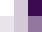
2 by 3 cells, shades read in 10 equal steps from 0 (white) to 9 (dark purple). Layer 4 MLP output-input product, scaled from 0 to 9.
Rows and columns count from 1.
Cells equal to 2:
2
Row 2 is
1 2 5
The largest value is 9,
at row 1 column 3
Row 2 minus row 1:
1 0 -4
